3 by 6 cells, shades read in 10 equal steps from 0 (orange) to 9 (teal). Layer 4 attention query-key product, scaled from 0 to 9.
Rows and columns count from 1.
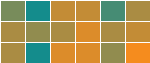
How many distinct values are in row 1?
5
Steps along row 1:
up down same up down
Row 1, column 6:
3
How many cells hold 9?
2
